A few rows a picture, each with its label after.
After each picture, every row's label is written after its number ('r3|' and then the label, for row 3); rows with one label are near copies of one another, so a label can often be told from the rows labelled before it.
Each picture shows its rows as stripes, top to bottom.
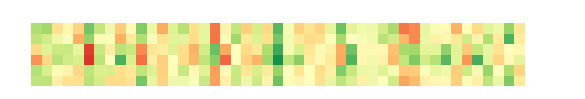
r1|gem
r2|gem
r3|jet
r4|jet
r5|gem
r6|gem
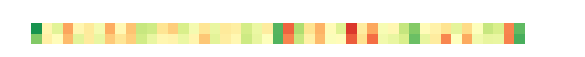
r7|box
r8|box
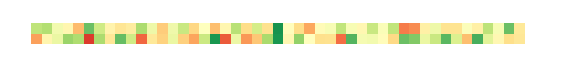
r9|gem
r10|jet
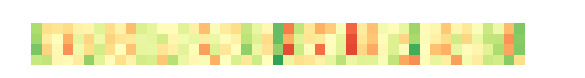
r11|box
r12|box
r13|box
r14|gem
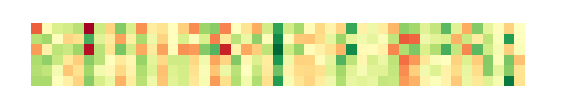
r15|jet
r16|gem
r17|jet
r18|gem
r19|gem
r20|gem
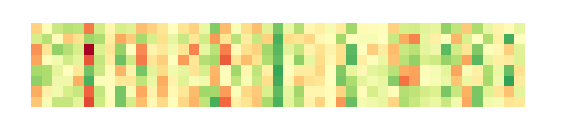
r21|jet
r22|gem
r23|jet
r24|jet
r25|gem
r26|gem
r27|jet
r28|jet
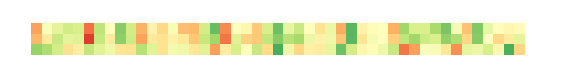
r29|jet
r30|jet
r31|gem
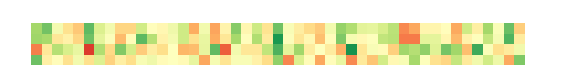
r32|gem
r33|gem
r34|jet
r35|box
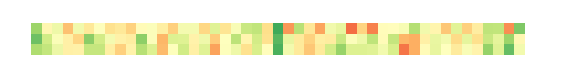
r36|box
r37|gem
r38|gem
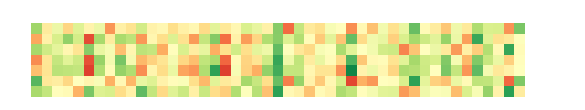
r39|box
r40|jet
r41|gem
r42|jet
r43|jet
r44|box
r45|gem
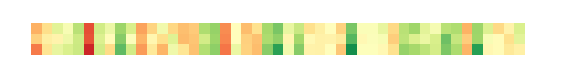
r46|jet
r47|jet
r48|jet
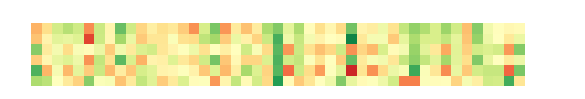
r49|jet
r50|jet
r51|box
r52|jet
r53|box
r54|gem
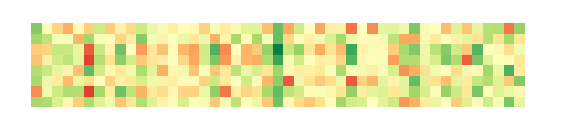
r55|box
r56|gem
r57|jet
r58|jet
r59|gem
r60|box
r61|jet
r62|gem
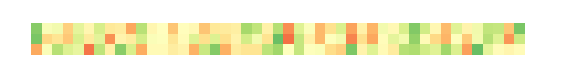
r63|box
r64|box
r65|jet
